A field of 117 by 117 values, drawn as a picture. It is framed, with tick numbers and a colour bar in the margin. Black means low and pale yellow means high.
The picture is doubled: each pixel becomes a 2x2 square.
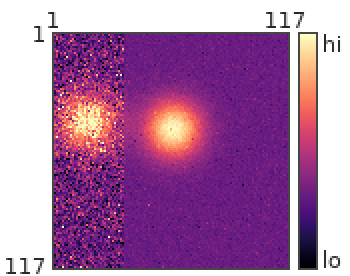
Two bumps rise from the field. A vertical seam about 30% of the way across splits the table, and the right part is calmer. On average the colour sits 40% of the way up the scale. The values are skewed, with a long tail toward high values. The halves do not mirror each other.
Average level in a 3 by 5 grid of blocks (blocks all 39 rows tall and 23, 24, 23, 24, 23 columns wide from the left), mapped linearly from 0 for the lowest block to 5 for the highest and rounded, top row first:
21100 / 42510 / 00000
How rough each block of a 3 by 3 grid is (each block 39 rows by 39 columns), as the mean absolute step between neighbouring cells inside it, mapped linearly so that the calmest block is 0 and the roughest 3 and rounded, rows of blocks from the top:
3 0 0
3 0 0
3 0 0
